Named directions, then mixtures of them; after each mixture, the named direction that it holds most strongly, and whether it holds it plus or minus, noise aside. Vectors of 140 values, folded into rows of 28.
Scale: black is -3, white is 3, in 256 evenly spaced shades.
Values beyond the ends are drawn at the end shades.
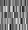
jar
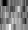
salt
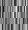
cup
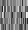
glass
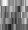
salt, minus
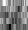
salt, minus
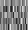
jar, minus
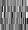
glass, plus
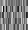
glass, minus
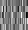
glass, minus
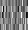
glass, minus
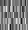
jar, plus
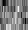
salt, plus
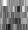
salt, minus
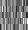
glass, minus
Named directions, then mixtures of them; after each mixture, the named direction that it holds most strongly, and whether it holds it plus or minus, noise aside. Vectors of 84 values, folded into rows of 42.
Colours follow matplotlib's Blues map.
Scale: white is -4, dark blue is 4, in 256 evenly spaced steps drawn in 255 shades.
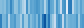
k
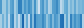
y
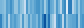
k, plus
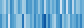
k, plus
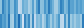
y, minus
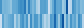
k, minus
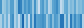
y, plus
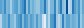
k, minus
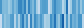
y, plus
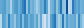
k, minus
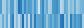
y, plus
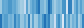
k, plus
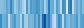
k, plus
